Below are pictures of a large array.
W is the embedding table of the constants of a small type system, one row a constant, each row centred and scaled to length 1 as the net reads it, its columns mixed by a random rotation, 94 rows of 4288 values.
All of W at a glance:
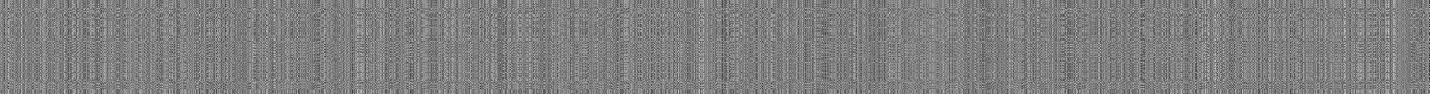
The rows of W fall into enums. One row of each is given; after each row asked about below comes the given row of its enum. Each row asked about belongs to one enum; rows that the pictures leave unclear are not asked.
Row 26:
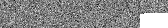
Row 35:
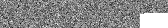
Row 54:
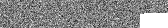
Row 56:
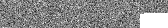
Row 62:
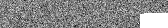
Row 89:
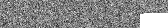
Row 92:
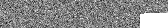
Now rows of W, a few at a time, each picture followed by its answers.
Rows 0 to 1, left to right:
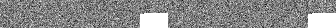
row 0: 54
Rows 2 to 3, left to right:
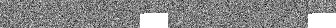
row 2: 54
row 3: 26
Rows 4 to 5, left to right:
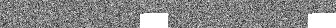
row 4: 89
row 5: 54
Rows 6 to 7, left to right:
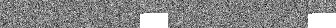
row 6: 89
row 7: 26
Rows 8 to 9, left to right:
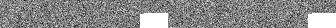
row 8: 62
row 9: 56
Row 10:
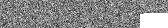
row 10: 89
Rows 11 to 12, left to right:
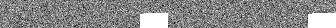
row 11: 62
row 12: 92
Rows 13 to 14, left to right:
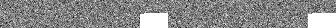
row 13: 92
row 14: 35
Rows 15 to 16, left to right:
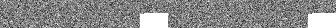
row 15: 35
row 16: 54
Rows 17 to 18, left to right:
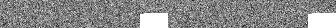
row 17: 89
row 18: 62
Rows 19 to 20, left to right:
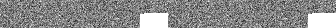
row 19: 54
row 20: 54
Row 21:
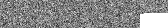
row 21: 89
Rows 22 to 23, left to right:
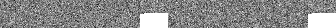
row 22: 26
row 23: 89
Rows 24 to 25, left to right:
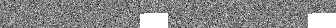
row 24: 26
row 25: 35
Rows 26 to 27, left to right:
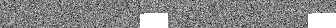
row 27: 62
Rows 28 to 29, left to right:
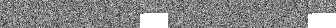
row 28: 89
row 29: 26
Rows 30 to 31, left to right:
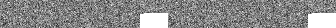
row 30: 89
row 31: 89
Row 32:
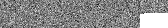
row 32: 26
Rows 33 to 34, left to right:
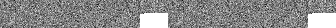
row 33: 26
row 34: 26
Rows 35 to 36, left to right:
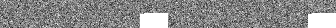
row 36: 89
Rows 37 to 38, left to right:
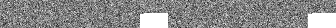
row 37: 89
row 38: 35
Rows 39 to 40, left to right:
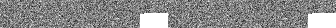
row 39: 54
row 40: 54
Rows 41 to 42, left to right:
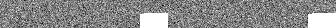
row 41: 62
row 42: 92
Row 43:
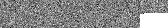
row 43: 26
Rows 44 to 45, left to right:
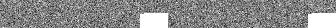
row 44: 56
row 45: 89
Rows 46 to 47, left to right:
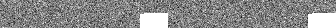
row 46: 56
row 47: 92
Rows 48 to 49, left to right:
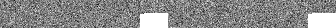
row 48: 26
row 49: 56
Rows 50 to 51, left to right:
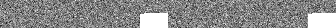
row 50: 92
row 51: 35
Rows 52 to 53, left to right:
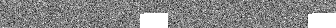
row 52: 56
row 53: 92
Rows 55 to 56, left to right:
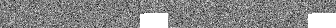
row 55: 26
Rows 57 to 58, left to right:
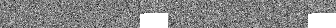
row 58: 89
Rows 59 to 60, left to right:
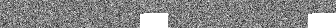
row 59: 89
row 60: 54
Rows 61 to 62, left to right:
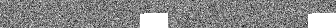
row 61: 54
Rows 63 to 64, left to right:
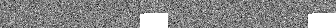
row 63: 26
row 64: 92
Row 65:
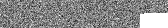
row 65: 54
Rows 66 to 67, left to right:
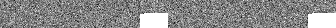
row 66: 26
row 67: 92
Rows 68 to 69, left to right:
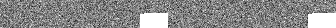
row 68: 54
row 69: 92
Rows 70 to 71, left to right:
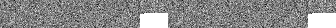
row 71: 26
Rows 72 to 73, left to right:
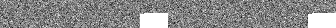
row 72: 35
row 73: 92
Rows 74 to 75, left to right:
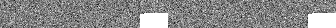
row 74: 26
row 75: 92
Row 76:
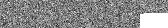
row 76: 89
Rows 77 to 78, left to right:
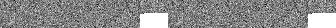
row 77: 26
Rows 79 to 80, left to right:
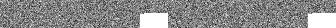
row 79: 54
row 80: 35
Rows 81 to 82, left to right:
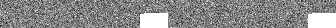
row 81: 92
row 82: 56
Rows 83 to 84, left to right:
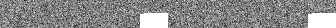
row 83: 62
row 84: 89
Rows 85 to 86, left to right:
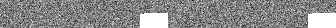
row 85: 54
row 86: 62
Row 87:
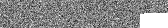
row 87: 54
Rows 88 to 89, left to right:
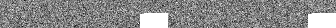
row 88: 62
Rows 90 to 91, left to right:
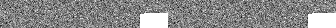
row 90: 92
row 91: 92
